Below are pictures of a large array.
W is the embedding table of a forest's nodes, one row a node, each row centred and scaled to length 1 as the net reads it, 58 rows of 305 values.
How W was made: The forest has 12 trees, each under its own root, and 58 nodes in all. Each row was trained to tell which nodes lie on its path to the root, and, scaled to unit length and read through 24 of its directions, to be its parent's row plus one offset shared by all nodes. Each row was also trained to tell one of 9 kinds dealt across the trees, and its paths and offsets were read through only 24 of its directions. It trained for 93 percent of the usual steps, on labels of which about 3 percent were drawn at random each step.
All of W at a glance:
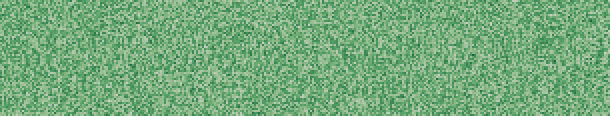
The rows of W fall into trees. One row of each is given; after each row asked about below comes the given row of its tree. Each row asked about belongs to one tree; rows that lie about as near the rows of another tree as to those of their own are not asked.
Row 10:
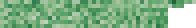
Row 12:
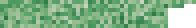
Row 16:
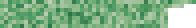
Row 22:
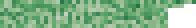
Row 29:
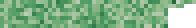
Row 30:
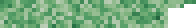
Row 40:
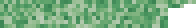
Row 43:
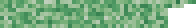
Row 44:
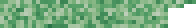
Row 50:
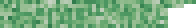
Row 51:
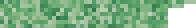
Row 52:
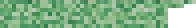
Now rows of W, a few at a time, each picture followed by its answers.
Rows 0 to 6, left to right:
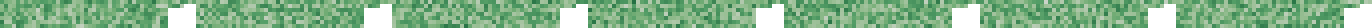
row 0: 40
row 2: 44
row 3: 50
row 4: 22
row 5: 29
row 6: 12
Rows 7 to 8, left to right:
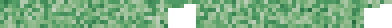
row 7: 40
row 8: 50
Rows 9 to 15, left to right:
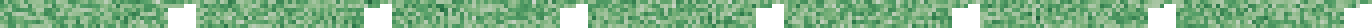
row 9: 30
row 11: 22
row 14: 10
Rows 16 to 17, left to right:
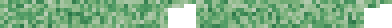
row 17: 52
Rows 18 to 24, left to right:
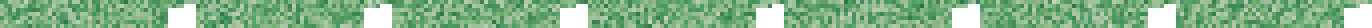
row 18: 51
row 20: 40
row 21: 16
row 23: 29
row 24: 43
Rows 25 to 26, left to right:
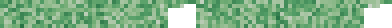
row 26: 12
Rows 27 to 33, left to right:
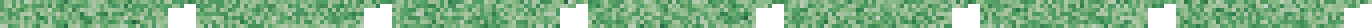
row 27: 22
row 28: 22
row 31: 30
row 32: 44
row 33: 52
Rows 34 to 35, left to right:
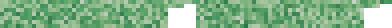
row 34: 16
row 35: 29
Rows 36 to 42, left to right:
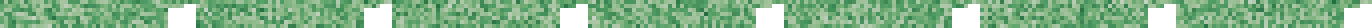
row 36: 30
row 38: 40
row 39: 12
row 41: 43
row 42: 51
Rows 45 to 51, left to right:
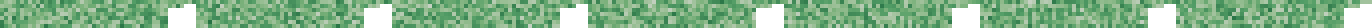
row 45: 44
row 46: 44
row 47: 16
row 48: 30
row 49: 12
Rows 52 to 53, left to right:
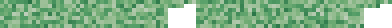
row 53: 50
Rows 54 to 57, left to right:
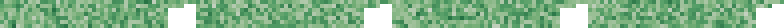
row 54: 44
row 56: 16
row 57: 16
